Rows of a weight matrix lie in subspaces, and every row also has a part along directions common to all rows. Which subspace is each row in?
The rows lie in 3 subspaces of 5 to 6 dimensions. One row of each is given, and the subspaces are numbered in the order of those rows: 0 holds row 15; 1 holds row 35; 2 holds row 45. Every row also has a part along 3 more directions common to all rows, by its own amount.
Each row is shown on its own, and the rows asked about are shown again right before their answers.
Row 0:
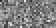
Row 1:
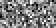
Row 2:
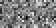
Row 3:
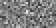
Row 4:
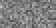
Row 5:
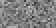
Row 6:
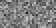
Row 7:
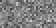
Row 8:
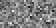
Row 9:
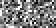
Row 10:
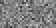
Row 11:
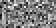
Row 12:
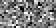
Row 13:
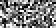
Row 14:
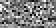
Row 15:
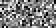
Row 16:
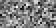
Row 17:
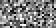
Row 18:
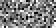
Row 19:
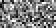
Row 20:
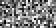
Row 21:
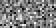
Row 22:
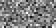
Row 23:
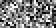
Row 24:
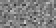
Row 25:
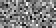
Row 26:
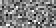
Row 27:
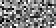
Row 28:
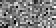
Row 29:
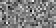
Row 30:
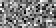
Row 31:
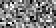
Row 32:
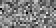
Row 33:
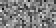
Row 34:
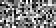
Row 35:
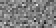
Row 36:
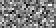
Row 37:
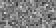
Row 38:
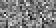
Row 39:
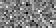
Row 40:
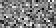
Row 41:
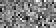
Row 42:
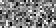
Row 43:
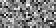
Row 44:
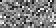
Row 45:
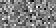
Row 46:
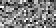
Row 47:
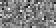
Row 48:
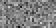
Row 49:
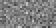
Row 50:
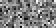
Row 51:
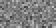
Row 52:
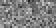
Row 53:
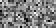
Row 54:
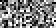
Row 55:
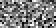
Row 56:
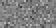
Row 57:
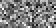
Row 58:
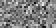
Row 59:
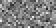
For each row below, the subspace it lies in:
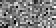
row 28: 1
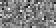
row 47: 0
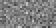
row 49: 2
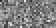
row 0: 0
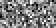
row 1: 2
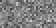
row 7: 2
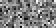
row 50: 0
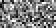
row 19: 2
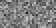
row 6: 0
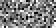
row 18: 0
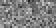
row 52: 1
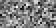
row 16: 2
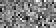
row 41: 0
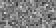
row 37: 2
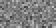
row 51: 1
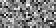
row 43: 0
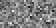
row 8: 2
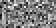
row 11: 2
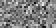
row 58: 2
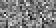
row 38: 0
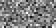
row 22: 0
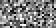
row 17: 1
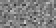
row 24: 1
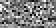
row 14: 2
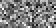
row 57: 2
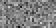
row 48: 2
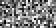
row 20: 1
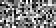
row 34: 1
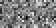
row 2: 0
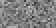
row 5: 0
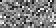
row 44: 2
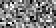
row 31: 2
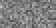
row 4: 2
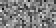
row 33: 0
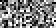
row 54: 0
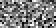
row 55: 1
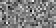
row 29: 2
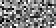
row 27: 1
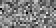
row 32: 1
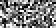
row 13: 0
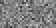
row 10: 0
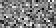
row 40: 2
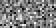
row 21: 1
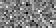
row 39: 0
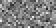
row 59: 2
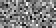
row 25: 1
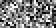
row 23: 2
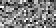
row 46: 1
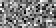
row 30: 1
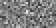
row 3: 2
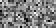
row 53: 0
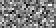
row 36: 1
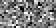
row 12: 2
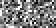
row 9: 0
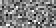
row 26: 1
